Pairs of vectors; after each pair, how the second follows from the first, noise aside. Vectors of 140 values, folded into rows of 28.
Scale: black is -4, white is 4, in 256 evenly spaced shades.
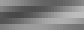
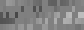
partly zeroed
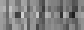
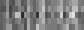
negated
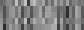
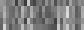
negated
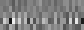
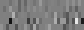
partly zeroed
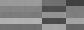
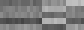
negated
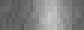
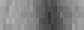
negated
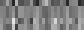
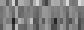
negated
